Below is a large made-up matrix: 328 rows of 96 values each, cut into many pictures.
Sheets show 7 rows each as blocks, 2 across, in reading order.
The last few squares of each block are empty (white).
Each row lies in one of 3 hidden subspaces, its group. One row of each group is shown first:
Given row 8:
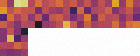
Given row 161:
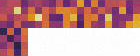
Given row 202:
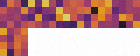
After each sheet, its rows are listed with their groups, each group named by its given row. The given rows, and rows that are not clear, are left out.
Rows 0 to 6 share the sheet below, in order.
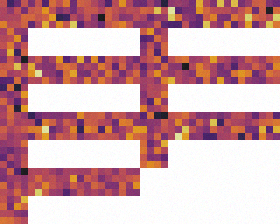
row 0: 202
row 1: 161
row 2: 161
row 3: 202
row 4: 161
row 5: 8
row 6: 8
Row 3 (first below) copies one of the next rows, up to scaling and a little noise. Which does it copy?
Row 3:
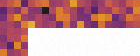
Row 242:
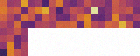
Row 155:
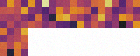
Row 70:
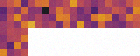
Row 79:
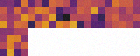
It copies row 70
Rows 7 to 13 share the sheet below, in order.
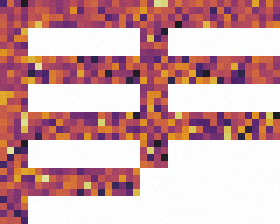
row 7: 8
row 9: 161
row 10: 202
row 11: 8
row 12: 8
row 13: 161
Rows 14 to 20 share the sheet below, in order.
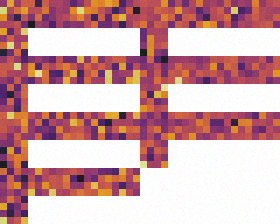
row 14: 202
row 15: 202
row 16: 161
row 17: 8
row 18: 202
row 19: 202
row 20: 202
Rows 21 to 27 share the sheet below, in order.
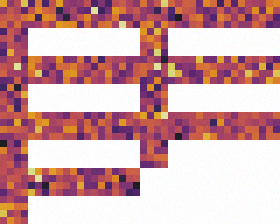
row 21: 202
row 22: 161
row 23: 161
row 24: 161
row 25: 161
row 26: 8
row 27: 161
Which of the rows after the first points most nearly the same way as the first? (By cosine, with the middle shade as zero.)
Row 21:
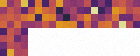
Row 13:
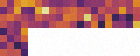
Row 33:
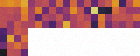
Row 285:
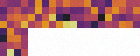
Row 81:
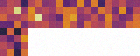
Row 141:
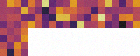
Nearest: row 285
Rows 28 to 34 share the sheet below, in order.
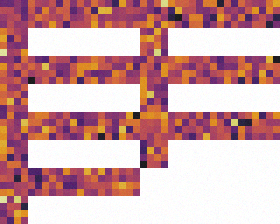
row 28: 202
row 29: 161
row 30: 202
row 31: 8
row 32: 8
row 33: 202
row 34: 161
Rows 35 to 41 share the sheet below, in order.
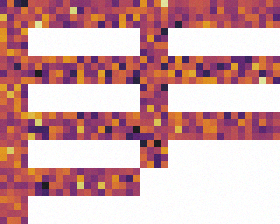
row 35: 8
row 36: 8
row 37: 161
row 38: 202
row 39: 161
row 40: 161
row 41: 161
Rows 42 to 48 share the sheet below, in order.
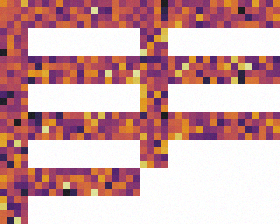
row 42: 202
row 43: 8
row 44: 161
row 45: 202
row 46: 161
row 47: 8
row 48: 202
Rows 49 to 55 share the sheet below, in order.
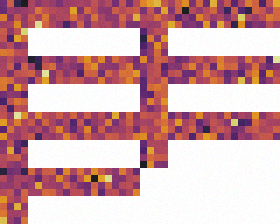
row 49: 8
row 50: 202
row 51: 161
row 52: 8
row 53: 8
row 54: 202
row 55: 202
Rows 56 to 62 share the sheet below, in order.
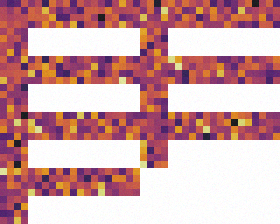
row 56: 202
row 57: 8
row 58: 202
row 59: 161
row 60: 161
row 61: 202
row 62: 202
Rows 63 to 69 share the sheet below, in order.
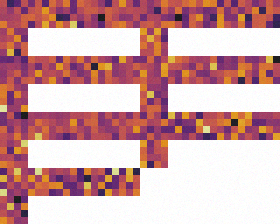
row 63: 202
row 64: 161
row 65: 202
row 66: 8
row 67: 8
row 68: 202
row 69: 8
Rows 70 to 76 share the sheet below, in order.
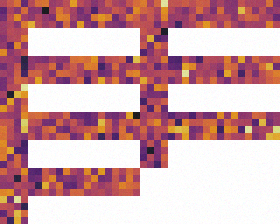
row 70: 202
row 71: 8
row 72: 8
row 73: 161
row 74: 8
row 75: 161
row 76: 161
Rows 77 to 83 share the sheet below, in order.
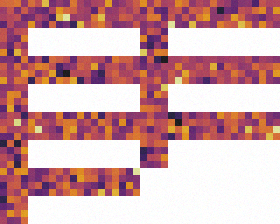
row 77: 202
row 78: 202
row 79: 202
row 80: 8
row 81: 161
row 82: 161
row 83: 8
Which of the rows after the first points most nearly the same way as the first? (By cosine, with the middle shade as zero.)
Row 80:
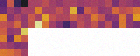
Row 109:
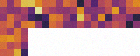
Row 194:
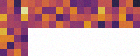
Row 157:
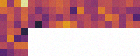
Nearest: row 194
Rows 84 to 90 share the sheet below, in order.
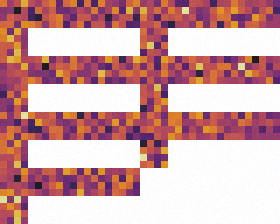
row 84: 161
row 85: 202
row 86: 202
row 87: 8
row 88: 161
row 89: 161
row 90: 161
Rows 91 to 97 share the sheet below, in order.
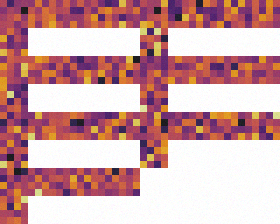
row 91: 202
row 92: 161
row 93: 8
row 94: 202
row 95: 202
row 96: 8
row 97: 8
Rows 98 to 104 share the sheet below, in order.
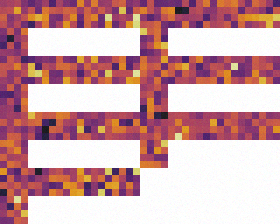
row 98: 161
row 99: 161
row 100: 161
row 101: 202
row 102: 161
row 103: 8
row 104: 8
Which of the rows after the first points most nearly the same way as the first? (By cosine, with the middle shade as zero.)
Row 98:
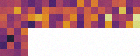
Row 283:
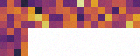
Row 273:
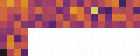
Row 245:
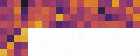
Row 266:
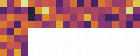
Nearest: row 283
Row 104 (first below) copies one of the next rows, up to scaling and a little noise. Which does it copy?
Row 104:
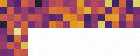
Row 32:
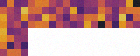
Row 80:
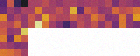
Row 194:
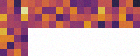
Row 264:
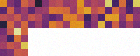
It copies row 264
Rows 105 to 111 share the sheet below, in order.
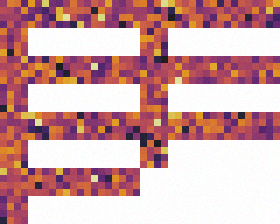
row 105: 202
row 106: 161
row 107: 202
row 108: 8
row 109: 161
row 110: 161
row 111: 202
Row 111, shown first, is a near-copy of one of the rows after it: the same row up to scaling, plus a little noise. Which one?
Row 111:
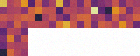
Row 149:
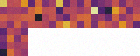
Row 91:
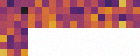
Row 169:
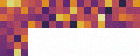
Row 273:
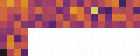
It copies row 149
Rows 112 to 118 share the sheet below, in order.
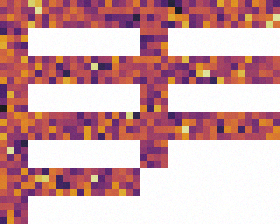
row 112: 161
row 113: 161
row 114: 202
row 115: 202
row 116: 8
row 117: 161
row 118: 202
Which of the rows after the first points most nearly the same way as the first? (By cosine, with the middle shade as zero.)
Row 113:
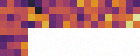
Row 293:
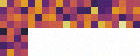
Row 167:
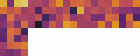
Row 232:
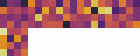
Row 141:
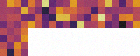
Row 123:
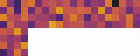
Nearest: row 232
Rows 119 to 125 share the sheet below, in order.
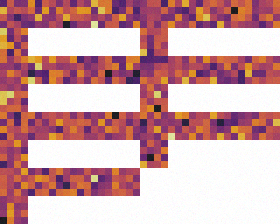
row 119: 202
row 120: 202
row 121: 161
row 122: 202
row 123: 8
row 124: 202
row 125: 202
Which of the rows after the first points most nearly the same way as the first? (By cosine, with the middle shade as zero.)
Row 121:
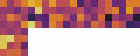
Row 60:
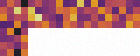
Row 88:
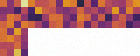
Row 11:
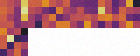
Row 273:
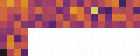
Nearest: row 88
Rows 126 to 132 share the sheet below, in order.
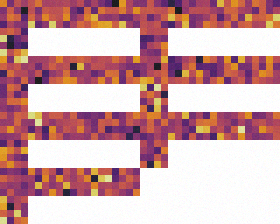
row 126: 202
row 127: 161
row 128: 8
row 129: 161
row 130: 161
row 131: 202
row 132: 202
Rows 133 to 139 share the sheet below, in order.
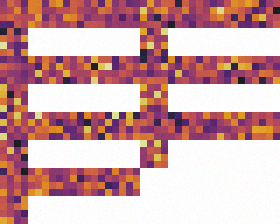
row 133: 161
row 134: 202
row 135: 202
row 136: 202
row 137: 8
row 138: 161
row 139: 8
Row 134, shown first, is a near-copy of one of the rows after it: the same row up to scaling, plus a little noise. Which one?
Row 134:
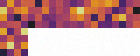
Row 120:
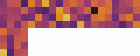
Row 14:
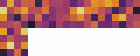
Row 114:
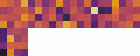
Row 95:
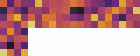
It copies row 14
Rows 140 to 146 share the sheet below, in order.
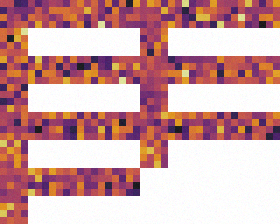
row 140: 8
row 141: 202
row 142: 202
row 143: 161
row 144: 161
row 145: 161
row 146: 161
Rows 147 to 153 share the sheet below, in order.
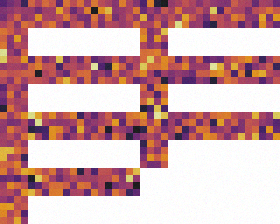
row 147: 202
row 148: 8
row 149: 202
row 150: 202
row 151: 161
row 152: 8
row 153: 161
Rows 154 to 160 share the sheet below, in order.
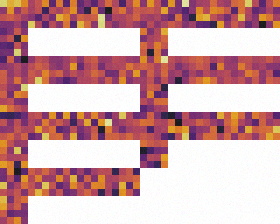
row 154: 202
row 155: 202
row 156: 8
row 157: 8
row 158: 202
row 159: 161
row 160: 8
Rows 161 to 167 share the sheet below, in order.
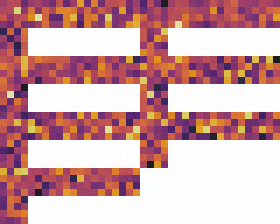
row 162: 8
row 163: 8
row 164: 8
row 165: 161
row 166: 202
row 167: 8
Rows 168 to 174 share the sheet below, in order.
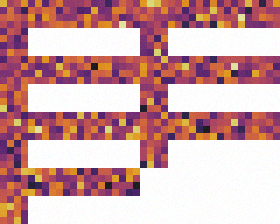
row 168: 202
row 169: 202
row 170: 202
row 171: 202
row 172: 161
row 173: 202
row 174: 161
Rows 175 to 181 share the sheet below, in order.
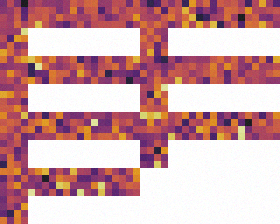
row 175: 8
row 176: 202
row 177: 161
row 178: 8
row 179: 202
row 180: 202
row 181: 202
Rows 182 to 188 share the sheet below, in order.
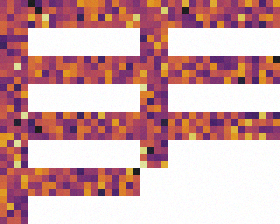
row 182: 161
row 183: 202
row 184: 161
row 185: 8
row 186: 161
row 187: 202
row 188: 8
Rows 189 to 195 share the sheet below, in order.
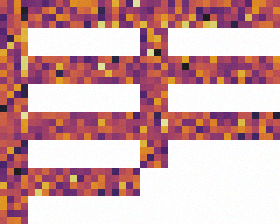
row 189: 8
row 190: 202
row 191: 8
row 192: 202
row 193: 8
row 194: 8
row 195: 8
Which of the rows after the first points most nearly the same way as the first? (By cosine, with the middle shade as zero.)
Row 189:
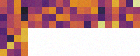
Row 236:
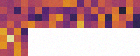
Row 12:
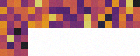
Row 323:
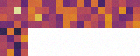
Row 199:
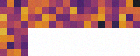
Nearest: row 323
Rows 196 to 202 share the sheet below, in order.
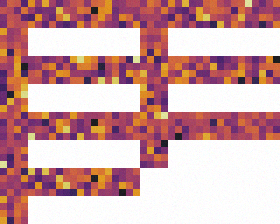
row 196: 202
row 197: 202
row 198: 8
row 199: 8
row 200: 202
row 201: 8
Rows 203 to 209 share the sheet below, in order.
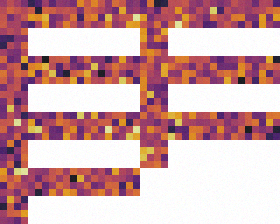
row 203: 161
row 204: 8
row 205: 202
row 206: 8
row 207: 161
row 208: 161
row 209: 8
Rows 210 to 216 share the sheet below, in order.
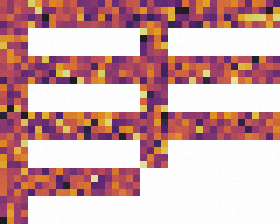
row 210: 161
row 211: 161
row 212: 202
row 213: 202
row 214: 202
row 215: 8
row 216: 202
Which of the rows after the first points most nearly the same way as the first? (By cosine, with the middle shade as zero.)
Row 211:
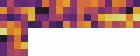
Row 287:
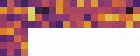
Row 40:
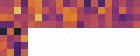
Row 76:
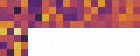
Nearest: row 287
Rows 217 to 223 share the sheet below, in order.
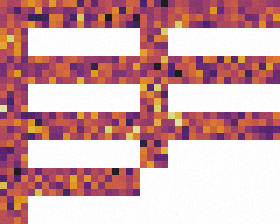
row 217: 161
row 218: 8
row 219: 202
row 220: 161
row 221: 161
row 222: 161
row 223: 8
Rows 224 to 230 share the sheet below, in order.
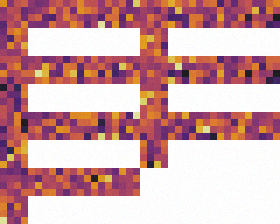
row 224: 8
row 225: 161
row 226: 161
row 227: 161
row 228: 8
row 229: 202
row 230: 202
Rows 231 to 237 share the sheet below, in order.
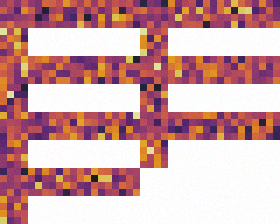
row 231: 161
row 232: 202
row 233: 8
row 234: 161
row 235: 8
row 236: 161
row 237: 202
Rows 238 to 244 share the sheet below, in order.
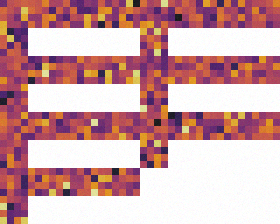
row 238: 8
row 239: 161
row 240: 161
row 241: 202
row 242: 202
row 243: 161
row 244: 202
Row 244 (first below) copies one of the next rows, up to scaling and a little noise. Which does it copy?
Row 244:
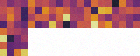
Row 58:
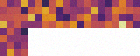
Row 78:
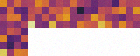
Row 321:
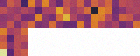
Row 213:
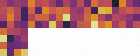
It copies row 213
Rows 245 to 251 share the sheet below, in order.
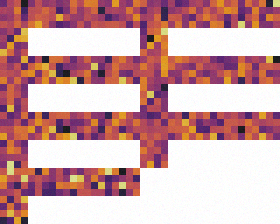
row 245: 8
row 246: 8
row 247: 202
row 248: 8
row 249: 202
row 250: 202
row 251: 202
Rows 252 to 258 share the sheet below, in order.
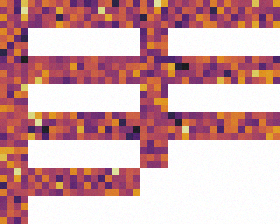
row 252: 8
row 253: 8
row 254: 8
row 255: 161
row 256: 161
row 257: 161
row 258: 8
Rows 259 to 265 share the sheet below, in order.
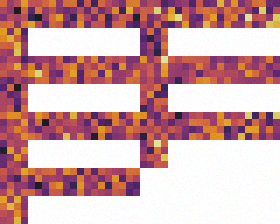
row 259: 161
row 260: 161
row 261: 161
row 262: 8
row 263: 202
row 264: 8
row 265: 161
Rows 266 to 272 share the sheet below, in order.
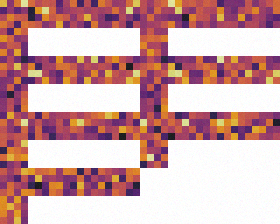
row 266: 161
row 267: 161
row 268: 161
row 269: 161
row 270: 202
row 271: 202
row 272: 161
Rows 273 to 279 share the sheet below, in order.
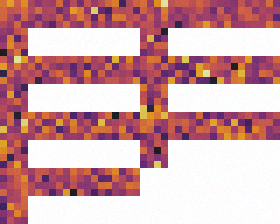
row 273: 202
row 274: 8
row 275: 8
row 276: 202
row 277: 8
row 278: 202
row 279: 202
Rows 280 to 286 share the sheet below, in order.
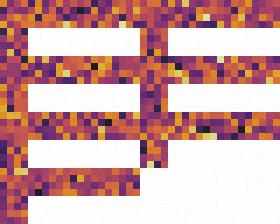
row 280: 202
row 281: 202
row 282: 202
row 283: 161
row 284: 202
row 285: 202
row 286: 8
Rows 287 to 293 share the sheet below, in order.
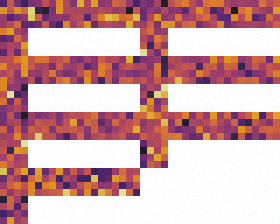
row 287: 161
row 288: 202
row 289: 8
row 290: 8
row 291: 8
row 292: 202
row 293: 202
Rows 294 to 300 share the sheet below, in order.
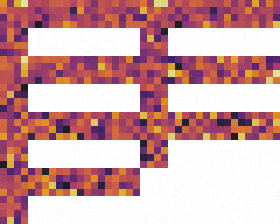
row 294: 8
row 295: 8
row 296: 8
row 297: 161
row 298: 202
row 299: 202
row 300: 202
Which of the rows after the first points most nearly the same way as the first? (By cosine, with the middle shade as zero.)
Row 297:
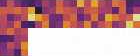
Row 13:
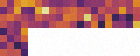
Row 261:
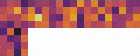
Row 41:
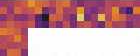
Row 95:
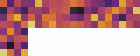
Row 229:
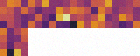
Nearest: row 261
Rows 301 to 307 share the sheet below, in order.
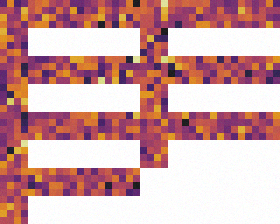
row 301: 8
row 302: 8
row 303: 8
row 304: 161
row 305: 8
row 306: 202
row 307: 161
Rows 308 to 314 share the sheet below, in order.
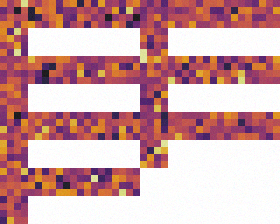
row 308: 161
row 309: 202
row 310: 161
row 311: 202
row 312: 8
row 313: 8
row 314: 202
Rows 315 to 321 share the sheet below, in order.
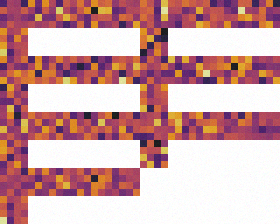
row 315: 202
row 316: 8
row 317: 202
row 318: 202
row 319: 8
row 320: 161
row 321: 202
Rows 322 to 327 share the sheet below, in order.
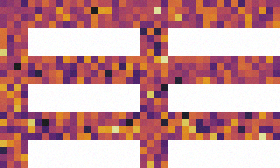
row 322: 202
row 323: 161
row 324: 161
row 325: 8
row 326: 161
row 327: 202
